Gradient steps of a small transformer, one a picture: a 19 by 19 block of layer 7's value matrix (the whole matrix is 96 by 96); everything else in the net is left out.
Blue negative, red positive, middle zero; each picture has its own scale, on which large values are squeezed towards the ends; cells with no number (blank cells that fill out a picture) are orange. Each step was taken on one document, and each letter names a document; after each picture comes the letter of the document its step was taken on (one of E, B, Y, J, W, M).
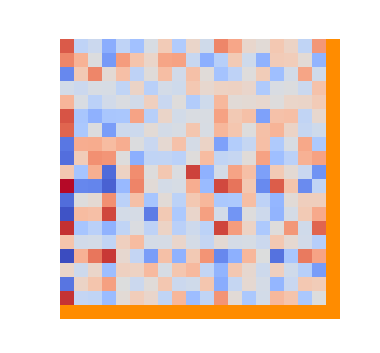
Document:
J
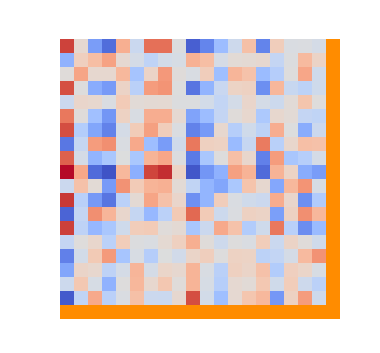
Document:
J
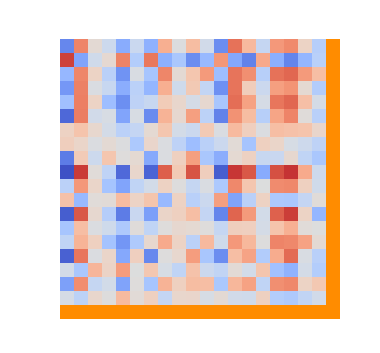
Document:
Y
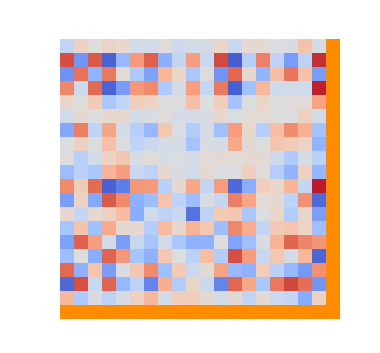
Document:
Y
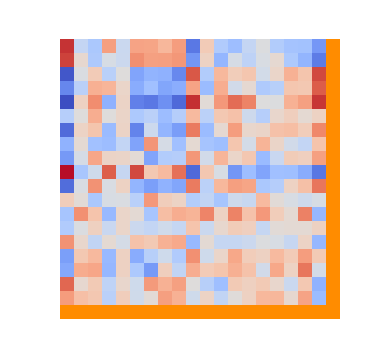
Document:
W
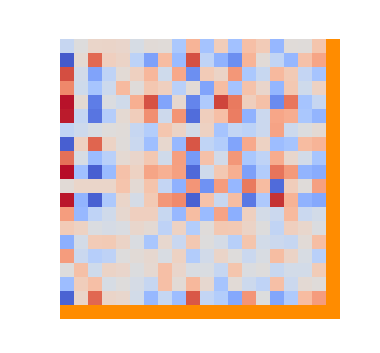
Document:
J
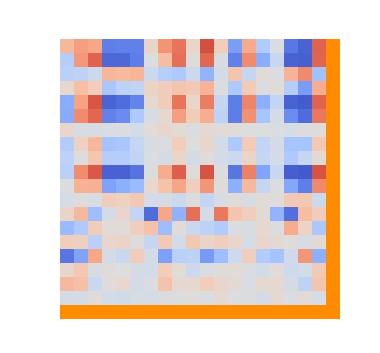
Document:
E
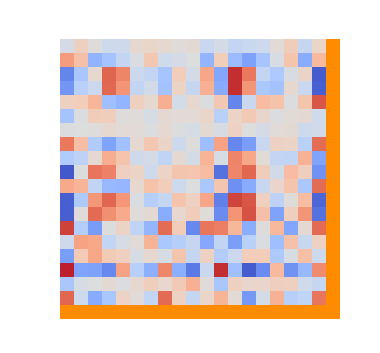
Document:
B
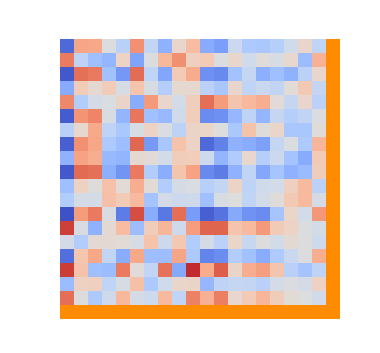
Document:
E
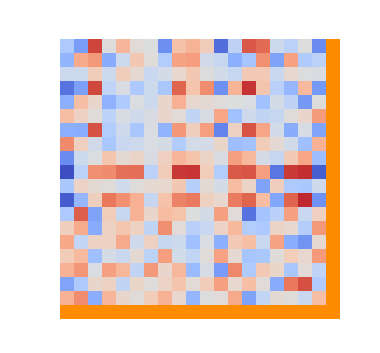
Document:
B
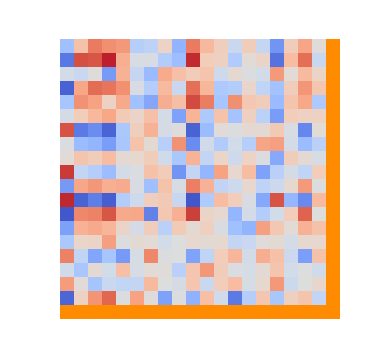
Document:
J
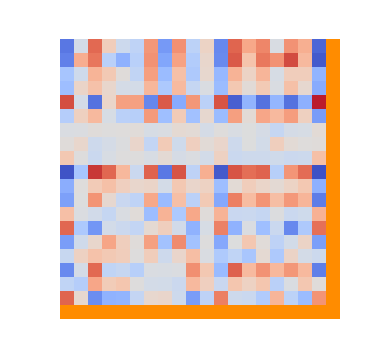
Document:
B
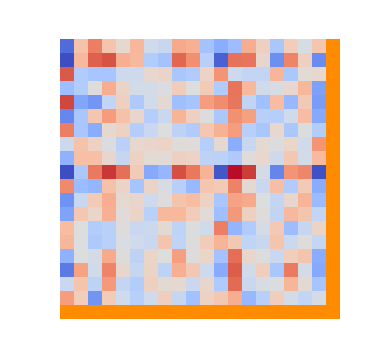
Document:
B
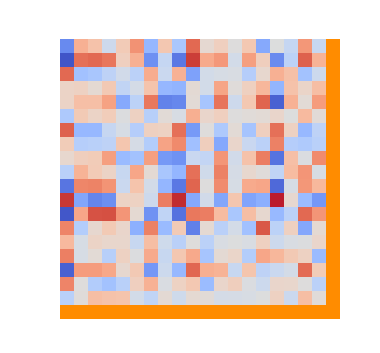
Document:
J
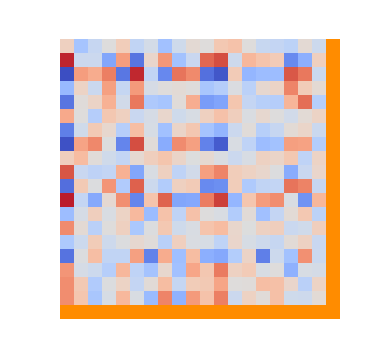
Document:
E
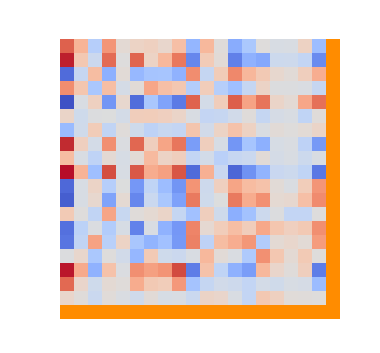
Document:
W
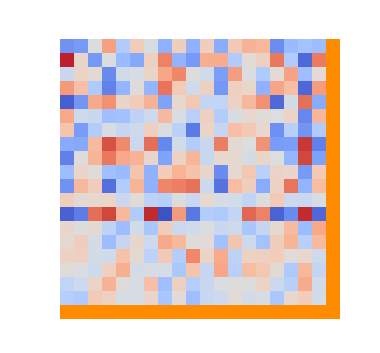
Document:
E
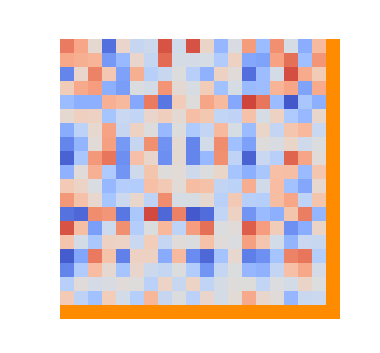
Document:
E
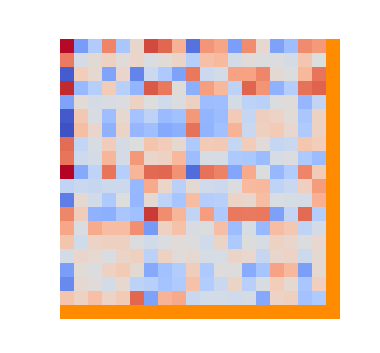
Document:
W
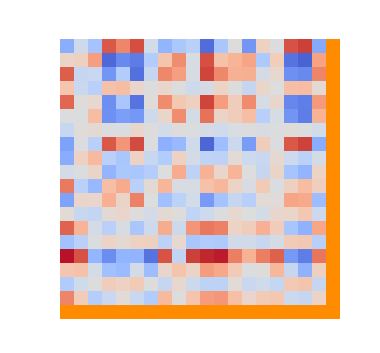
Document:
E
